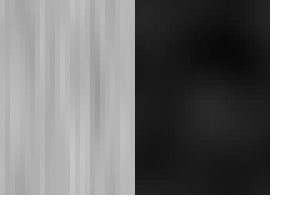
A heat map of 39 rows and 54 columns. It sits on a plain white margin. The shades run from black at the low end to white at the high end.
The table splits into one row of 2 panels. Panel 1,1: high, streaked downward, faint in contrast. Panel 1,2: very low, smooth, faint in contrast.
